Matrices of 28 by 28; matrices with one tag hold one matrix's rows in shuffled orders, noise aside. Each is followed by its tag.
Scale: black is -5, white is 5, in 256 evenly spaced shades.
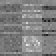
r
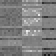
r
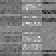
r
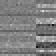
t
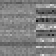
t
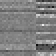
t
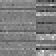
t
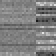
t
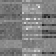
r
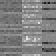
r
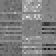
r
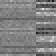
t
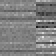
t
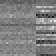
t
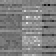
r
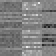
r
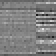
t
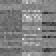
r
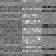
r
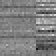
t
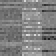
r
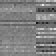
t
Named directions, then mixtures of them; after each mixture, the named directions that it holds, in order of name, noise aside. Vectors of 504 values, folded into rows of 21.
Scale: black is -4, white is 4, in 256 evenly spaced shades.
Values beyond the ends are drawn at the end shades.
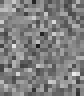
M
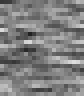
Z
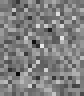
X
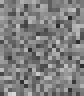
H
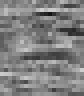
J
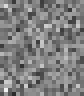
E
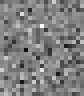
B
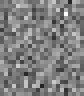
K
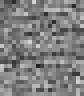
J, M, Z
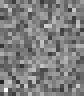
E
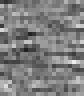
Z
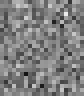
K, X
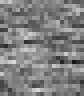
Z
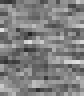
Z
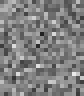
M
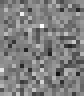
B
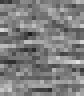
Z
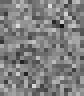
K, X, Z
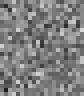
E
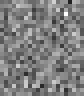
K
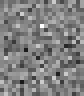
B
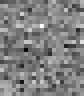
B, Z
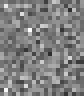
B, E, K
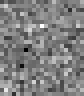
B, E, Z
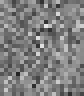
E, H, X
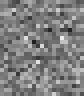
J, X
